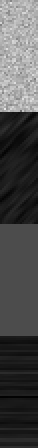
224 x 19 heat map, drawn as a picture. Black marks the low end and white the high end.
The table splits into 4 rows of 1 panel. Panel 1,1: high, fine-grained. Panel 2,1: very low, slanting up to the right, faint in contrast. Panel 3,1: low, flat. Panel 4,1: very low, streaked across, faint in contrast.
